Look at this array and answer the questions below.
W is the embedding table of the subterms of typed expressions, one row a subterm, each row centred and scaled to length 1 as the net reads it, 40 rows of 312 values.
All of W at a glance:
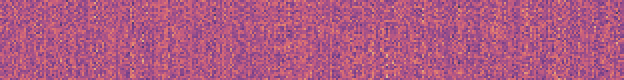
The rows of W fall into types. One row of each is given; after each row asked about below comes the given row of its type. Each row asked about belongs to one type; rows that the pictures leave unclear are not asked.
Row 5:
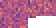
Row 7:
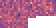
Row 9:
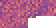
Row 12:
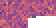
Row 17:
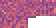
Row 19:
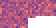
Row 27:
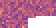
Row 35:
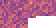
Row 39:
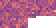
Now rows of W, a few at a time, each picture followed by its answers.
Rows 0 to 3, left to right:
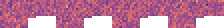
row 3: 17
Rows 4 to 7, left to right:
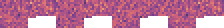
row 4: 7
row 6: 9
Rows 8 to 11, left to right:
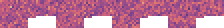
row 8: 27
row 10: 35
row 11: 7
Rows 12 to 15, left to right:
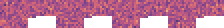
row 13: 5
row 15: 19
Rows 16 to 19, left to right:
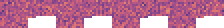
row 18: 17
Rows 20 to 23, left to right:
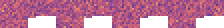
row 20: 27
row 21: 7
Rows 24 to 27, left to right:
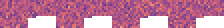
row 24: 12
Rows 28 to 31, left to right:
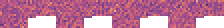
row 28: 39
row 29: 17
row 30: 27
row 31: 17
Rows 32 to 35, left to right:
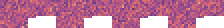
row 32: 9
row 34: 9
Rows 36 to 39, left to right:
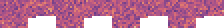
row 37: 9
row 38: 27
